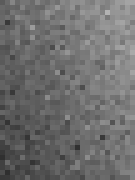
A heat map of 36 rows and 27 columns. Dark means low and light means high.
The ninth with the highest average is the top right. The field climbs toward the top right. The grain is fine, like static. There are no regular stripes. The values follow a bell shape.
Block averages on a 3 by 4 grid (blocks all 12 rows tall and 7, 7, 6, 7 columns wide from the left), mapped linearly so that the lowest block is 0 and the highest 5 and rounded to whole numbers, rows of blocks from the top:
2345 / 1234 / 0123
